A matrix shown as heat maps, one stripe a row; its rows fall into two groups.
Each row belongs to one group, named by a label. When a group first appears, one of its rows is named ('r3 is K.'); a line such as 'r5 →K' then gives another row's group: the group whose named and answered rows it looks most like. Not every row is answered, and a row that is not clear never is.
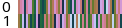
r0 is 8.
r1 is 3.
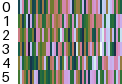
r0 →3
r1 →8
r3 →8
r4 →3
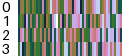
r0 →3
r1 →8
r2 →3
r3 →3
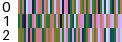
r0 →8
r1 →3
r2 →8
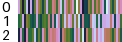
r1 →3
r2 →3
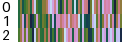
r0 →3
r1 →3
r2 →3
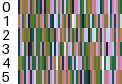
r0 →3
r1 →8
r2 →3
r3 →3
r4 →8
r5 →3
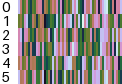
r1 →3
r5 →3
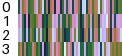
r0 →3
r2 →8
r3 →3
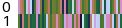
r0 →8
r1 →3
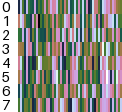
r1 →3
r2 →3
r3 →8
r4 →8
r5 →8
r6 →3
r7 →8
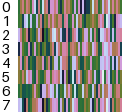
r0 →3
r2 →8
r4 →8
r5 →8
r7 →8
